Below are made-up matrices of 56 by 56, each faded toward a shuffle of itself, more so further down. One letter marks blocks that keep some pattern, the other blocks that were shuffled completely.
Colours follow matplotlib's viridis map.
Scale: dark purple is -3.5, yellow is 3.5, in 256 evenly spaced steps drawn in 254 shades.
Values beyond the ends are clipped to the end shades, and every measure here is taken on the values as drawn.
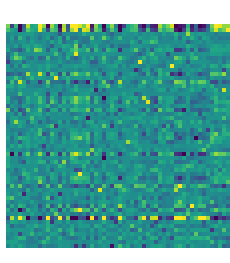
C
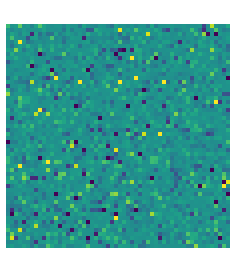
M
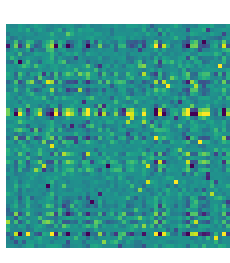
C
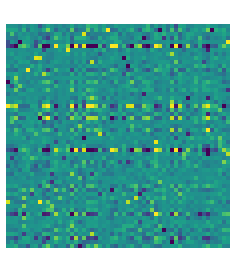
C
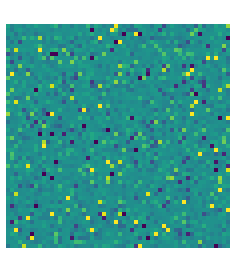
M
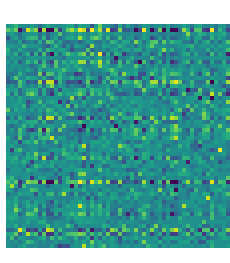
C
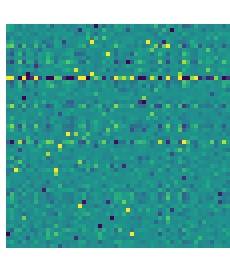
C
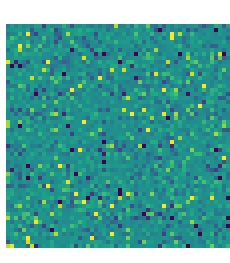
M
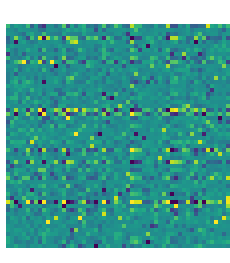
C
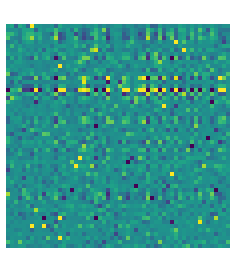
C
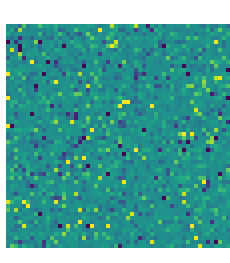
M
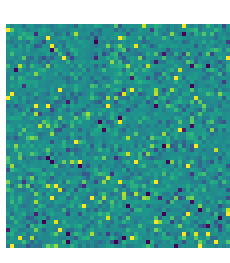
M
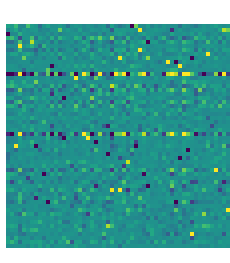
C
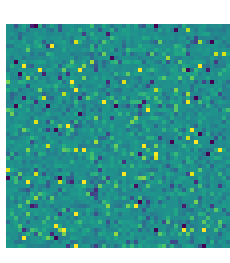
M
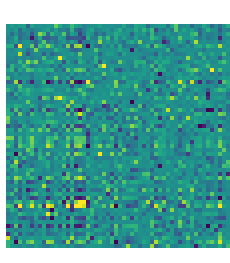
C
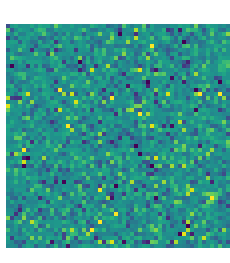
M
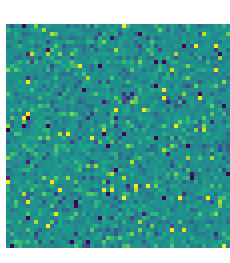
M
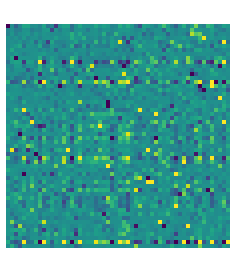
C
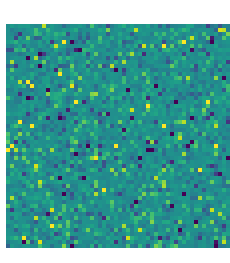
M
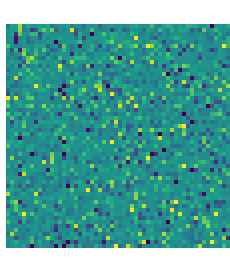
M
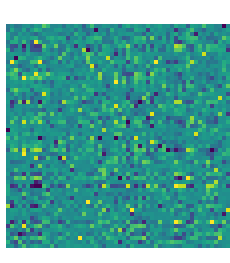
C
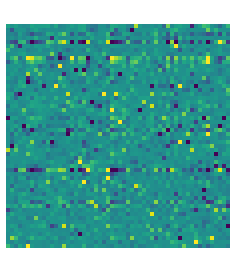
C
